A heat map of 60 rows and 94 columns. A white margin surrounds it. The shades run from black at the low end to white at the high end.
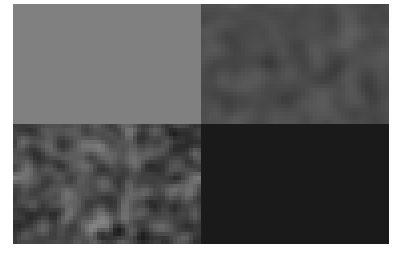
The table splits into 2 rows of 2 panels. Panel 1,1: middling, flat. Panel 1,2: low, blotchy, faint in contrast. Panel 2,1: low, blotchy. Panel 2,2: very low, flat.
